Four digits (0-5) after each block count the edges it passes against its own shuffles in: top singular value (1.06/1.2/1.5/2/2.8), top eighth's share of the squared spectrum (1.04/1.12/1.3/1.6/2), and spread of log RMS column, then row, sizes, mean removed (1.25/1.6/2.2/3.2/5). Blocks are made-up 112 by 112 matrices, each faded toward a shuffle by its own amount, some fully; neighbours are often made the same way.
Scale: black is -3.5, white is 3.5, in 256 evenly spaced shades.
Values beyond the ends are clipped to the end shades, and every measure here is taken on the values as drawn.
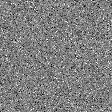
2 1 0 0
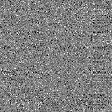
4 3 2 2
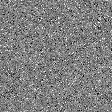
2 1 0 0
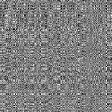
5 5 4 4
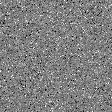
0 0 0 0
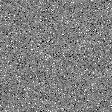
0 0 0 1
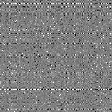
5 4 2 3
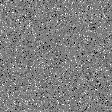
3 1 0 0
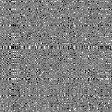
5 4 3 3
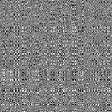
5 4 3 3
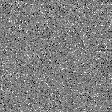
3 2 0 0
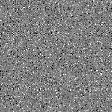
4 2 1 1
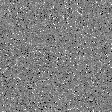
1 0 0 0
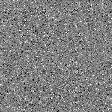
3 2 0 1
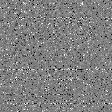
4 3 1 2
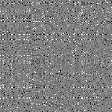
5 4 2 3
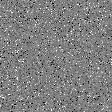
1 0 0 0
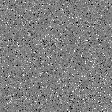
3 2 0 1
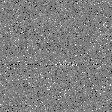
3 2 0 1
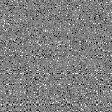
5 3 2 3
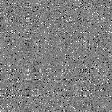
4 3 1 2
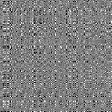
5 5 4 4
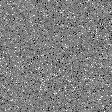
1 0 0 0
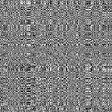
5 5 4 4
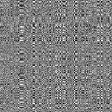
5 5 4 4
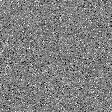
2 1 0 0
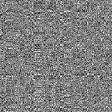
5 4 3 3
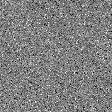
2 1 0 0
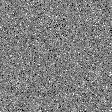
0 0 0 0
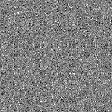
4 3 1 2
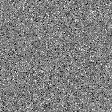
3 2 0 1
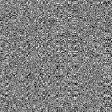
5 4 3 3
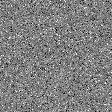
0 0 0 0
